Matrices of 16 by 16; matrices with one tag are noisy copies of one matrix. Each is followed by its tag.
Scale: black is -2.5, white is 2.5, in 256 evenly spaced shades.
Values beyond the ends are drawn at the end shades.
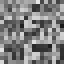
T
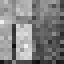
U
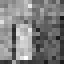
U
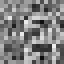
T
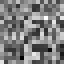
T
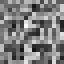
T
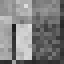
U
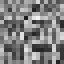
T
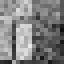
U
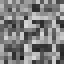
T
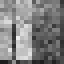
U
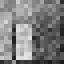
U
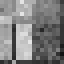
U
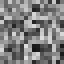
T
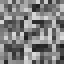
T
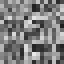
T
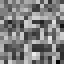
T
